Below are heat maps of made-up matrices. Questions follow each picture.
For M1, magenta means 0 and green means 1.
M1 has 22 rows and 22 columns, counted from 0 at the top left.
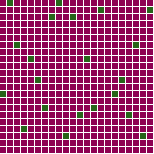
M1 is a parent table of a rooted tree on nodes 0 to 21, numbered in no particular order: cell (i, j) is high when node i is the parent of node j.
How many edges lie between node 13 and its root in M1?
1
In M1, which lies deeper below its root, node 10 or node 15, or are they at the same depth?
node 10
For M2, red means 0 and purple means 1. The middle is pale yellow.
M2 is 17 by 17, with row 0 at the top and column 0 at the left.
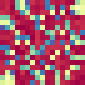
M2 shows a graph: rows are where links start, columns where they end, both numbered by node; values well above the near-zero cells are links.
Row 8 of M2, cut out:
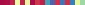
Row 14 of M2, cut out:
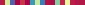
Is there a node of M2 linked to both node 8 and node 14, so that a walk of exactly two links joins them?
no
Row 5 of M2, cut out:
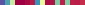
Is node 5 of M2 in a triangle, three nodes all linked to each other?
no
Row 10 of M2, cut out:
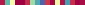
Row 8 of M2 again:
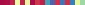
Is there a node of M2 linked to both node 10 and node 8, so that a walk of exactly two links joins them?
no
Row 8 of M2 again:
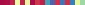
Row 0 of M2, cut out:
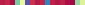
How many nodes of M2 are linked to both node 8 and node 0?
5
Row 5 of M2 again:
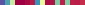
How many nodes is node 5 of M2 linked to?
7
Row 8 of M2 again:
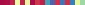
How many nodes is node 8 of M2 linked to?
8
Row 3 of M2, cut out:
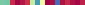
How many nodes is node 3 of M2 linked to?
6
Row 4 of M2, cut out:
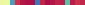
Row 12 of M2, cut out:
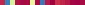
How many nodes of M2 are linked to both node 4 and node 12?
2
